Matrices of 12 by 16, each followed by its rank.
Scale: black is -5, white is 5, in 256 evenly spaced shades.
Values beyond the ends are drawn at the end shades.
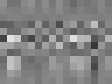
two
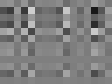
one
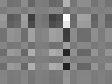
one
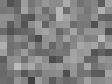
full rank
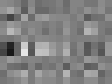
two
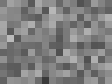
full rank
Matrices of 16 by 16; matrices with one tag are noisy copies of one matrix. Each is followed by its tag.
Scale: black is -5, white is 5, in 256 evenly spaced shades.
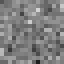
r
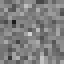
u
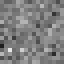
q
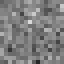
r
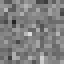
u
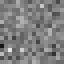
q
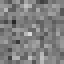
u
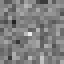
u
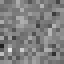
q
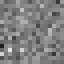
q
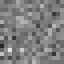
q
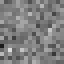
q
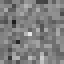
u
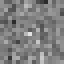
u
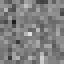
u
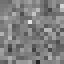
r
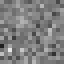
q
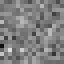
q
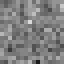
r
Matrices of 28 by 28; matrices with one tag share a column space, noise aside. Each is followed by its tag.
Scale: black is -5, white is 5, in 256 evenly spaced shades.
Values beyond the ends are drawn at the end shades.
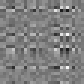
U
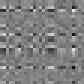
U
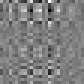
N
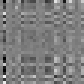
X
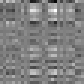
N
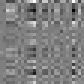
N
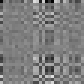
X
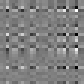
U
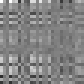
X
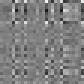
N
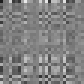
X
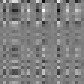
N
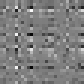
U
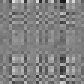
X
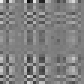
X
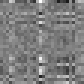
X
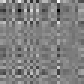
N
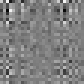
N
